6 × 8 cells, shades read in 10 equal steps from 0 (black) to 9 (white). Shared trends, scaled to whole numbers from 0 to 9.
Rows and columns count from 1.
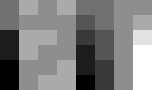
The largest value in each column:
4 6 6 6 4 4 5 9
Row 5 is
0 5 5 6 1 2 5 9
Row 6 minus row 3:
-1 -1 0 1 -2 -1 0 1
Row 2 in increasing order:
3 4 4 5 5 5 5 6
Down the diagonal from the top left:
4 5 6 5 1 2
